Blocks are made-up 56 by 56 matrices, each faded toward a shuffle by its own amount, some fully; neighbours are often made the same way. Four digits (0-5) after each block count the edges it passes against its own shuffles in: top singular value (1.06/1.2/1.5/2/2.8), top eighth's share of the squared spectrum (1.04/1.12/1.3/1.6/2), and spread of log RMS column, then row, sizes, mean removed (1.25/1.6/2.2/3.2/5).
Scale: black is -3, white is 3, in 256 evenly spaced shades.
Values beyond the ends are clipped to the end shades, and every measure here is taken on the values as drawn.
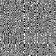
4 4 3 1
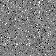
2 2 0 0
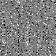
3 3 1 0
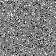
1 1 0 0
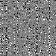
4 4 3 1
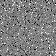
1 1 0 0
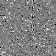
2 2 1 0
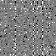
4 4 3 2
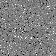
0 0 0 0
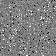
1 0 0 0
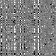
4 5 3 2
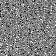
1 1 0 0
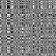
5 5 4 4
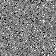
0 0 0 0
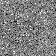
0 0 0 0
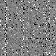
3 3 2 1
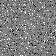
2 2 0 0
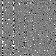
4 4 2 0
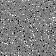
0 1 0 0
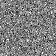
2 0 0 0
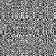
4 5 3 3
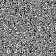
2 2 0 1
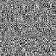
4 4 2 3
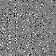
3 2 1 1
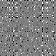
4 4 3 2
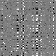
5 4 3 2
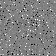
2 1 0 1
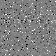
3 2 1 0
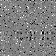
3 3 1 1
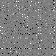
4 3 1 1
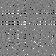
4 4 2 2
